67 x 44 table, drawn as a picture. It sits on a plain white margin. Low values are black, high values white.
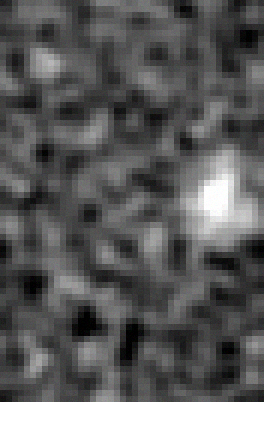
No lone cell stands out from its neighbours. There are no regular stripes. Overall the values sit about 30% of the way up the scale. Most values sit low, with a long tail of high ones. The field is mottled with small blotches. The middle right is the ninth with the highest average. One bump rises in the middle right.
